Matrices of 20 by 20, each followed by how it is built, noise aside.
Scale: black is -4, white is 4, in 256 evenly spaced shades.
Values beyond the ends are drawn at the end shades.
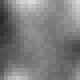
smooth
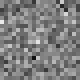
noise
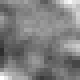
smooth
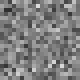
noise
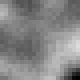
smooth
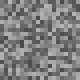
noise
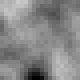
smooth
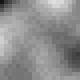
smooth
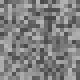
noise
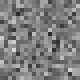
noise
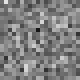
noise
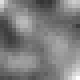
smooth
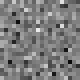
noise
